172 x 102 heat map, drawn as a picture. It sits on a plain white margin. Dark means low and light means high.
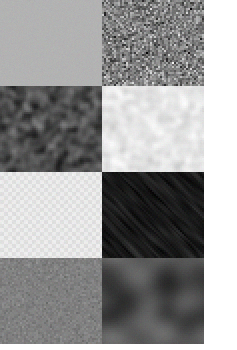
The table splits into 4 rows of 2 panels. Panel 1,1: high, flat. Panel 1,2: middling, fine-grained, strong in contrast. Panel 2,1: low, blotchy. Panel 2,2: very high, blotchy, faint in contrast. Panel 3,1: very high, checkered, faint in contrast. Panel 3,2: very low, slanting down to the right, faint in contrast. Panel 4,1: middling, fine-grained, faint in contrast. Panel 4,2: low, smooth.
